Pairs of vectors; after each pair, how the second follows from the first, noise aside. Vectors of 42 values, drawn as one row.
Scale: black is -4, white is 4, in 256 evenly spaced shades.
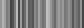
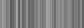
shrunk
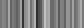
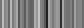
reversed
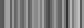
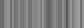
shrunk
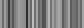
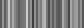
negated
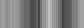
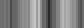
negated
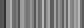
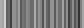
negated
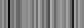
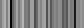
reversed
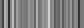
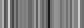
negated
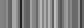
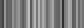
reversed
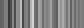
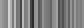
negated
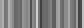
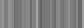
shrunk
